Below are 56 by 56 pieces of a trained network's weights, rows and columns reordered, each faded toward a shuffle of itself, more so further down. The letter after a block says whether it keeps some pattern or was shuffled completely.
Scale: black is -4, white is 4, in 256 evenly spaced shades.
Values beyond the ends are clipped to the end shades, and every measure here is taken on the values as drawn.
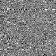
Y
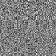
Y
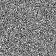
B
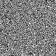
B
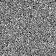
B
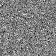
B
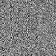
Y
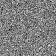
B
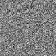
Y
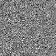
Y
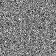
B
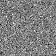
B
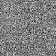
Y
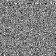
Y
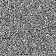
B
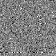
Y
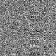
Y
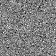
B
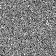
B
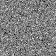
B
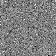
B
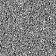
Y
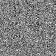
Y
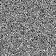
B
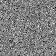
B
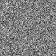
Y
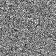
B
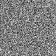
Y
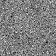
Y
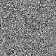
Y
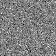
B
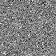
Y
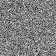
B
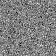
B
